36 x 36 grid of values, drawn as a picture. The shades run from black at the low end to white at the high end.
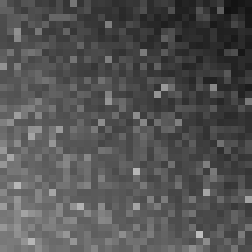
Average level on the scale: 30%. Grain: fine. Mirror symmetry: none. Ninth with the highest average: bottom left. Slope: up to the bottom left. Ninth with the lowest average: top right.
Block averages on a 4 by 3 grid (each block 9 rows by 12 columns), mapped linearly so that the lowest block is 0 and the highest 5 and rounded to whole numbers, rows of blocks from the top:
2 1 0 / 3 2 1 / 4 3 2 / 5 4 3
